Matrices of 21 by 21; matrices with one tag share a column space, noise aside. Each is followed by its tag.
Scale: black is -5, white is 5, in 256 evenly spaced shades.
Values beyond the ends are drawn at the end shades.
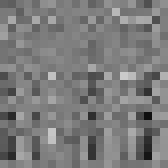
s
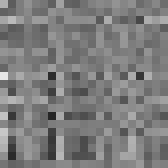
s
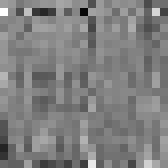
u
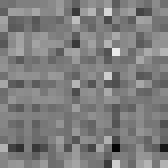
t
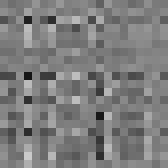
s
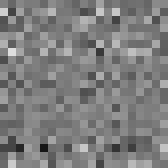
t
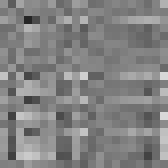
s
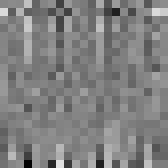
u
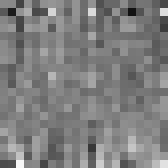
u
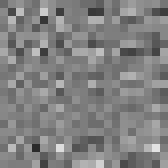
t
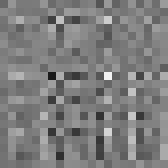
s
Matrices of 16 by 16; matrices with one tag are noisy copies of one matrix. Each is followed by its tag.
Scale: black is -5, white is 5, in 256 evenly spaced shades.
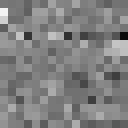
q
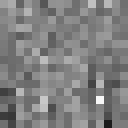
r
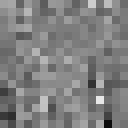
r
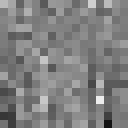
r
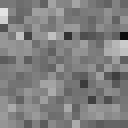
q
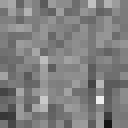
r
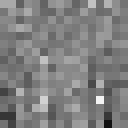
r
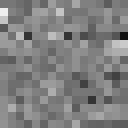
q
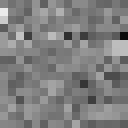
q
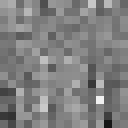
r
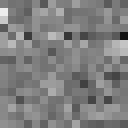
q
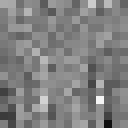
r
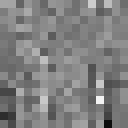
r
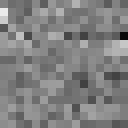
q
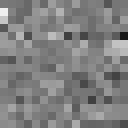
q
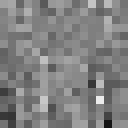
r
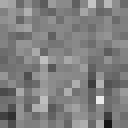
r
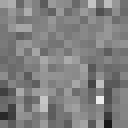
r
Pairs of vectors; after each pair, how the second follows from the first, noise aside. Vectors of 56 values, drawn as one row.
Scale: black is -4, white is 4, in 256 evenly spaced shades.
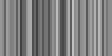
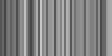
wrapped around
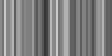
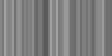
shrunk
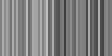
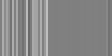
partly zeroed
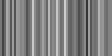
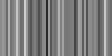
wrapped around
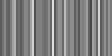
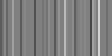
partly zeroed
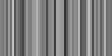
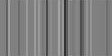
partly zeroed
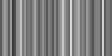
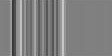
partly zeroed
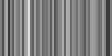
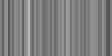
shrunk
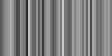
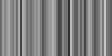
wrapped around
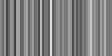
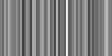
wrapped around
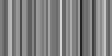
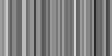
wrapped around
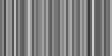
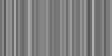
shrunk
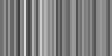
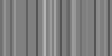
partly zeroed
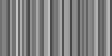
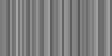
shrunk
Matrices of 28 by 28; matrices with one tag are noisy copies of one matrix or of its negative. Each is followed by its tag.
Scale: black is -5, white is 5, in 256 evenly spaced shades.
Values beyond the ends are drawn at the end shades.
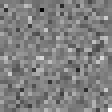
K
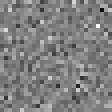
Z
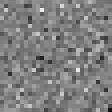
K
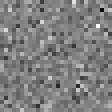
Z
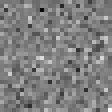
K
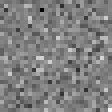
K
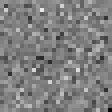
K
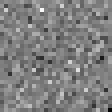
K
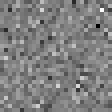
Z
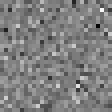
Z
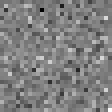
K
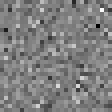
Z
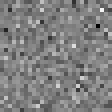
Z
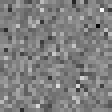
Z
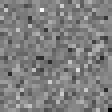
K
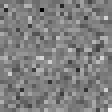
K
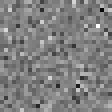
Z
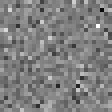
Z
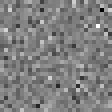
Z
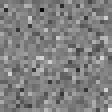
K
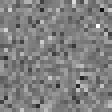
Z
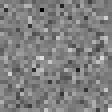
K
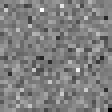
K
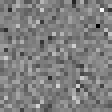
Z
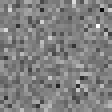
Z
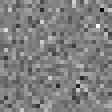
Z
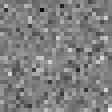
K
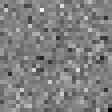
K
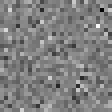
Z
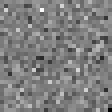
K
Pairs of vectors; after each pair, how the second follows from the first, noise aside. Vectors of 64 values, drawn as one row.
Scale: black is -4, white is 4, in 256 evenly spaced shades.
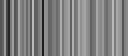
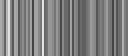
negated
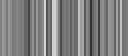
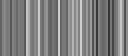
shuffled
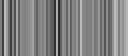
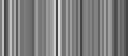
negated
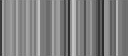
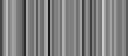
shuffled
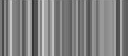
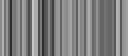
negated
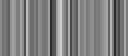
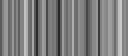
shuffled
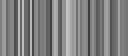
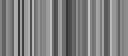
negated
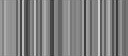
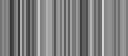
shuffled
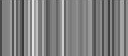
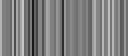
negated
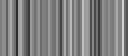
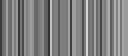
shuffled
